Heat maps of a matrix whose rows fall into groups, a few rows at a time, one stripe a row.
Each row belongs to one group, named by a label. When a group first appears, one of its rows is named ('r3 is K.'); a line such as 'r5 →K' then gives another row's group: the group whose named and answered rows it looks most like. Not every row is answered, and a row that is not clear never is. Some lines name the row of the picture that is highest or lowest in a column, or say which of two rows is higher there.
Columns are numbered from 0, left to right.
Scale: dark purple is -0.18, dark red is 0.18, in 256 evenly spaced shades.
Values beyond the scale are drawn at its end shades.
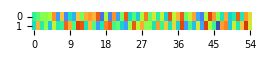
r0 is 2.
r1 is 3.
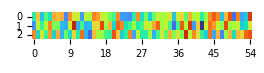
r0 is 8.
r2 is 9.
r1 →8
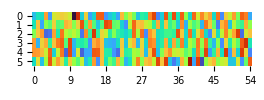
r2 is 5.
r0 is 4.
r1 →3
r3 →4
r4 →4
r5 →8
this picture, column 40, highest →0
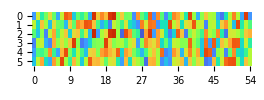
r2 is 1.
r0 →1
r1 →2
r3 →5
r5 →5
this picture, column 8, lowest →1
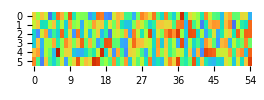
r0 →4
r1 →8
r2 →2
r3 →3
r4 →8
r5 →2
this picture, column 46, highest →1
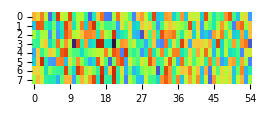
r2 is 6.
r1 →6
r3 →4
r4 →1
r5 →4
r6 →6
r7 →6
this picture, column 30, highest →0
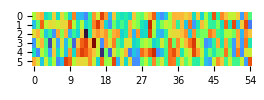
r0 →5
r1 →4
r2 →9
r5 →6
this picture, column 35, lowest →3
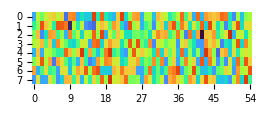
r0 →8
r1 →9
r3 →9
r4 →3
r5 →9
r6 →2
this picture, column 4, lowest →6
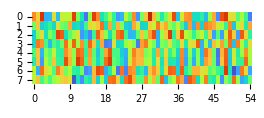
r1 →8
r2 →4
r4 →3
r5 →3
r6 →4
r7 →1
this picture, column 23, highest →7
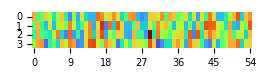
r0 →9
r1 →8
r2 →8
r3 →5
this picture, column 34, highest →0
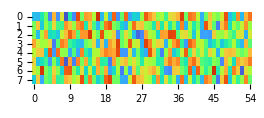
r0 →2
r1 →3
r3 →1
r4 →9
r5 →2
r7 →3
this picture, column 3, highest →2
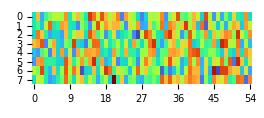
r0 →1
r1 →9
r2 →6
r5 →6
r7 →6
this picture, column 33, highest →2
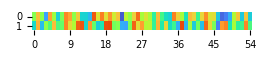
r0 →1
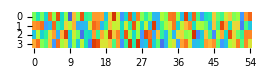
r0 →9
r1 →5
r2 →1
